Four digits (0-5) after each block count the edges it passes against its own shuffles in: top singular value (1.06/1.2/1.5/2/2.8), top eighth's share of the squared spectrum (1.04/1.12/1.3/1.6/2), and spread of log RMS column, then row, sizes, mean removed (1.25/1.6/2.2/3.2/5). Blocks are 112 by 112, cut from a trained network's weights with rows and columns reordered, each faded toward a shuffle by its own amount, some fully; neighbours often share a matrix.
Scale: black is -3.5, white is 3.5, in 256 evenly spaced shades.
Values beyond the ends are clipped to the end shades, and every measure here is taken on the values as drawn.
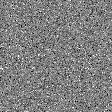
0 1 0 0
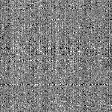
4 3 1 3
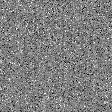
1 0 0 0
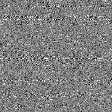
3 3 1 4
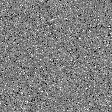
0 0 0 0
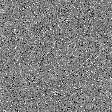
0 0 0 0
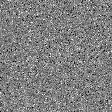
1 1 0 0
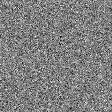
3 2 0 0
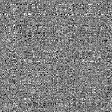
4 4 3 3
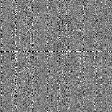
4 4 4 2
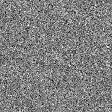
2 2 0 0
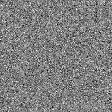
3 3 1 1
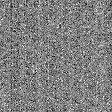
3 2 0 1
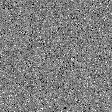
0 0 0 0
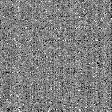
3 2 1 2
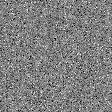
0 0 0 0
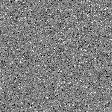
0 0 0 0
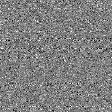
2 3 1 3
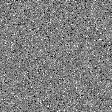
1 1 0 1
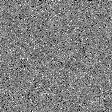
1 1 0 0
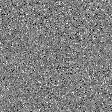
1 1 0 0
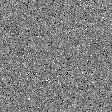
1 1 0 1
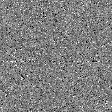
2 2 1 1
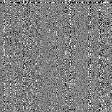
4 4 4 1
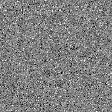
1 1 0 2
